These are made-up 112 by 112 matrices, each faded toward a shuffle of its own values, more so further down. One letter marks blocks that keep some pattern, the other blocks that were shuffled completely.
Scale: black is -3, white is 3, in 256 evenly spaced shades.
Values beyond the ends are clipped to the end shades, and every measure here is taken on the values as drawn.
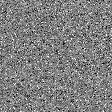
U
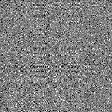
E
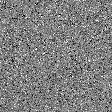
U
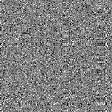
E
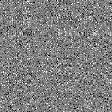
E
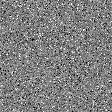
U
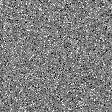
U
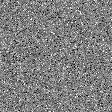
U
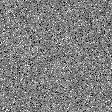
U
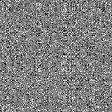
E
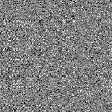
E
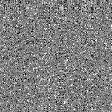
E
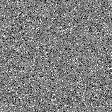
U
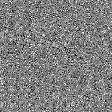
E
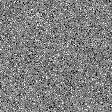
U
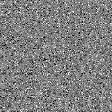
E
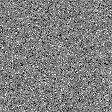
U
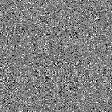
E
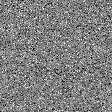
U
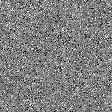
U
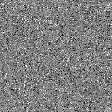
E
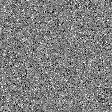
U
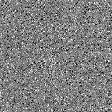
E
